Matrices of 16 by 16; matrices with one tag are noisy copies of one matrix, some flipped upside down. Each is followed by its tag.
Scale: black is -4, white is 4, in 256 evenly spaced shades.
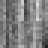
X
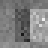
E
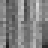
X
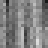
X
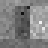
E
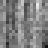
X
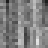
X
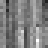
X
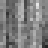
X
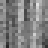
X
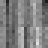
X
